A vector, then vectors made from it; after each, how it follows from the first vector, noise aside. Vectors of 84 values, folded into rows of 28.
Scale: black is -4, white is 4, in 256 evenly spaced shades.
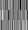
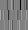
partly zeroed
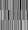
copied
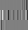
partly zeroed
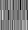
copied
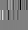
partly zeroed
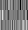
copied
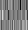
copied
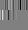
partly zeroed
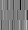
partly zeroed
